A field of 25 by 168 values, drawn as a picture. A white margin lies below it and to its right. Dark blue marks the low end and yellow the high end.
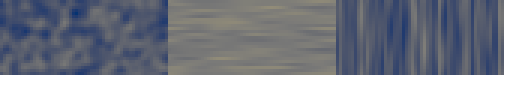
The table splits into one row of 3 panels. Panel 1,1: low, blotchy. Panel 1,2: middling, streaked across, faint in contrast. Panel 1,3: low, streaked downward.
